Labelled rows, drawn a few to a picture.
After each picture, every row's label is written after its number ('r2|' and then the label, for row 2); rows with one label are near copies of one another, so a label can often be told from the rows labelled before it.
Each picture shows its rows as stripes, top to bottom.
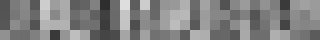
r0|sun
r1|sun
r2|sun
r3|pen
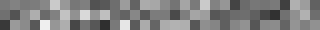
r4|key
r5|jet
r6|sun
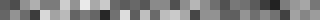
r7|jet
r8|sun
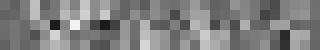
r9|jet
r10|jet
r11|pen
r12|key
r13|key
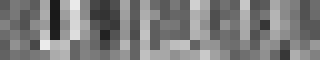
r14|pen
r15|pen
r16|pen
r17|pen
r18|sun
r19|key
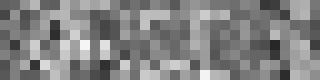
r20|jet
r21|key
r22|pen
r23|pen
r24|jet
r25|jet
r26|sun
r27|key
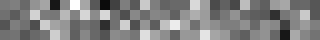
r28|pen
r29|jet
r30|sun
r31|key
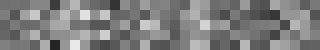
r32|pen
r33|jet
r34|key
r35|jet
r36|pen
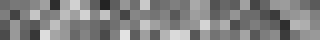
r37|pen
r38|jet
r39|key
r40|sun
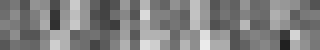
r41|pen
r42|pen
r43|pen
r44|key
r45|key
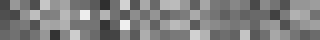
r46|sun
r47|jet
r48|sun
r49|pen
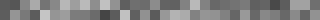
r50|jet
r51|sun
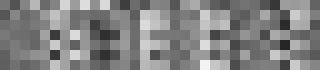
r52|jet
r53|key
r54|key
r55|pen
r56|key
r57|pen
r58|key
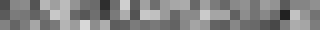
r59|sun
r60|key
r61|jet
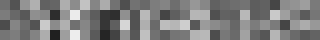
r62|jet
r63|pen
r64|sun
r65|pen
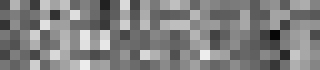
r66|sun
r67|pen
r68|sun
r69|jet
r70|jet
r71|key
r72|jet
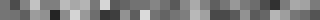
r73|jet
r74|pen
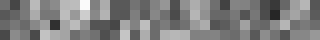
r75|jet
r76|jet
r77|pen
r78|sun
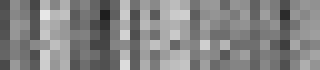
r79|sun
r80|sun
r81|sun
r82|sun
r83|key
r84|sun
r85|sun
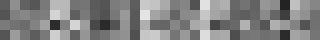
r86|key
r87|key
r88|pen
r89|key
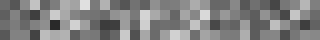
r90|jet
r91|key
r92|pen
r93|sun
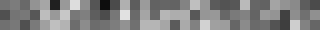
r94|pen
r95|sun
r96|key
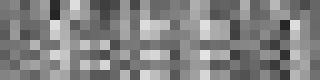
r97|pen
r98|pen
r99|key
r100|key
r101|jet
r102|key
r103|jet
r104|key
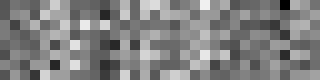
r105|key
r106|sun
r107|jet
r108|key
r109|pen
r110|key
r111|pen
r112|sun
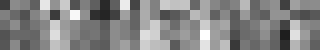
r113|sun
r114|pen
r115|key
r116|key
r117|key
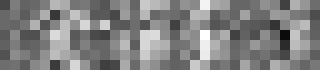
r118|key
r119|pen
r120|jet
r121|key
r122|key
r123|key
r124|pen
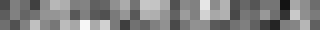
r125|key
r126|key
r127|jet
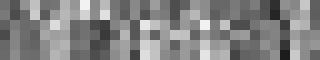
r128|jet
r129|jet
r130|key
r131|sun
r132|key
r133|key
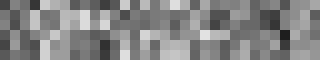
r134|sun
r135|jet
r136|jet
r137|key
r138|sun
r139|sun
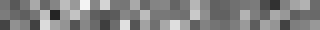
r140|jet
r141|pen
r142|sun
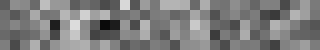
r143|sun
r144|jet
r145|pen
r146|pen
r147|jet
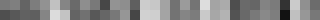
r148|key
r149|key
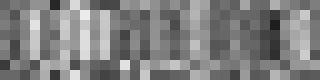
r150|pen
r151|jet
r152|jet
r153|jet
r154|jet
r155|jet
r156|sun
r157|pen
